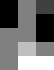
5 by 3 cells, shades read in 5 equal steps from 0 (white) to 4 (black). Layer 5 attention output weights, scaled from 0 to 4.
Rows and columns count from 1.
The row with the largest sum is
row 2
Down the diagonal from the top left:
4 2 4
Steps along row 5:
down same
